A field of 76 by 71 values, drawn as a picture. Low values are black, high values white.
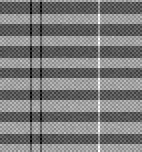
No overall slope runs across the table. Horizontal stripes repeat 7 times down the table. Columns 16, 21 and 50 stand out from the rest. On average the colour sits 50% of the way up the scale.
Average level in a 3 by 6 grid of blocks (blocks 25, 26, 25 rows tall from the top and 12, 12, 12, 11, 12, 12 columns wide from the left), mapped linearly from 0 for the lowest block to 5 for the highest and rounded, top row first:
2 0 2 2 3 2 / 2 0 2 2 3 2 / 4 2 4 4 5 4
